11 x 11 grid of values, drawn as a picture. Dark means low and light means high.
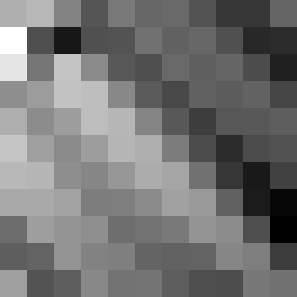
The grain runs diagonally down to the right. The bottom middle is the calmest part. In the top left lies a patch that is rougher than the rest. Values change most from cell to cell in the top left. There is an overall slope up to the left.
